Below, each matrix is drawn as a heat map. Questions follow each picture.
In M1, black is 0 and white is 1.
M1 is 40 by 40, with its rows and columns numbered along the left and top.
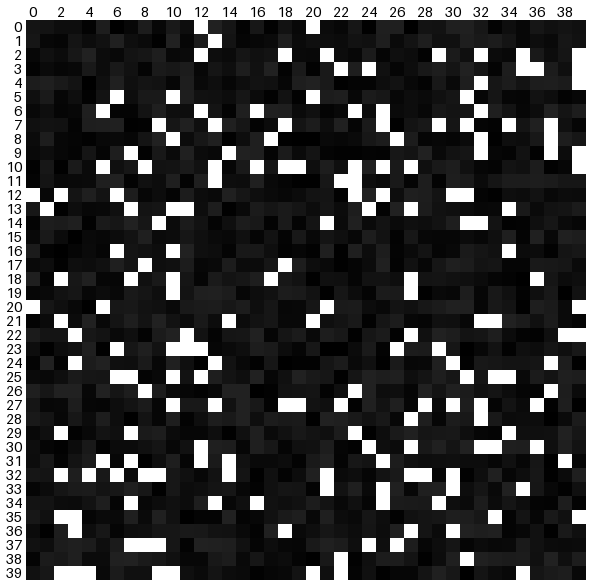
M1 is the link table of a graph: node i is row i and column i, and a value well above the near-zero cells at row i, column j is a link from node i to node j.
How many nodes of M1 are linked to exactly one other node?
1
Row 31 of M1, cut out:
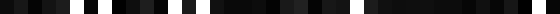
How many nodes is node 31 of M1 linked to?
6
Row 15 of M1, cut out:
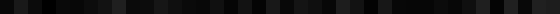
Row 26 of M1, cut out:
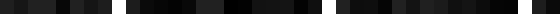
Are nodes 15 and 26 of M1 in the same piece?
no
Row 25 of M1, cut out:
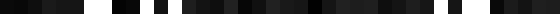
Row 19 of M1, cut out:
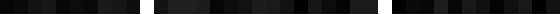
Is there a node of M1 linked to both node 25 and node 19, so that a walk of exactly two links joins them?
yes
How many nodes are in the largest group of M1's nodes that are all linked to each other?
3
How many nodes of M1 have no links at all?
1
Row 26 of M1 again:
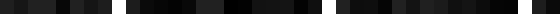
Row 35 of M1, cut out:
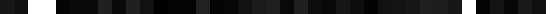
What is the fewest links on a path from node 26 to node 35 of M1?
4
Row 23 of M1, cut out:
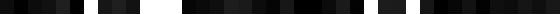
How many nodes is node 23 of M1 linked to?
6
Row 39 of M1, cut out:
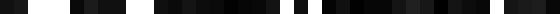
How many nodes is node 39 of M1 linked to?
8
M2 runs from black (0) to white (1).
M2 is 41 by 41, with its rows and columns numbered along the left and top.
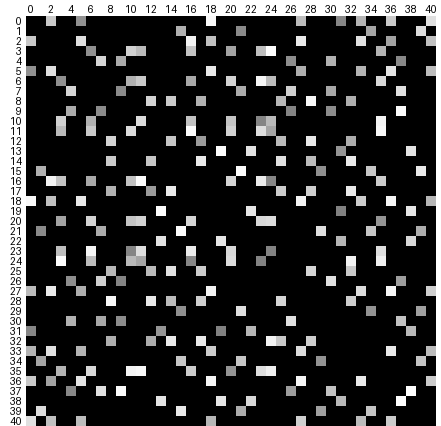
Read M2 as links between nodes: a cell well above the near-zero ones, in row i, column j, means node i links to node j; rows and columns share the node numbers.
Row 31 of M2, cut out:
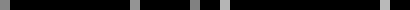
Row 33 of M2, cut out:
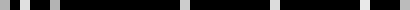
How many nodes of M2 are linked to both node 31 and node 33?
1
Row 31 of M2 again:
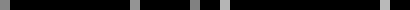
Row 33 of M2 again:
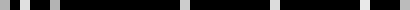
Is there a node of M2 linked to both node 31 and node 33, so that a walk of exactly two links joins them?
yes
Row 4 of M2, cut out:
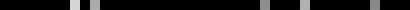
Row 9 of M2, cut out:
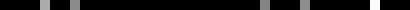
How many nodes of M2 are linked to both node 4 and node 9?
4
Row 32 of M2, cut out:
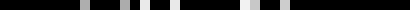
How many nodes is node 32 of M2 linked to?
7
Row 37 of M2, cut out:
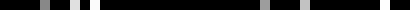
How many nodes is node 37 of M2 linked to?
6
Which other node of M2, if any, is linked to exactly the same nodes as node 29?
node 1
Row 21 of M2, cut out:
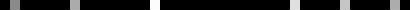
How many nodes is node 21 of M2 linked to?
6
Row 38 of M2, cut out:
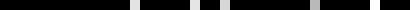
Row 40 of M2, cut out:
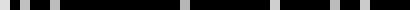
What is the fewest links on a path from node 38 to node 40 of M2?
3
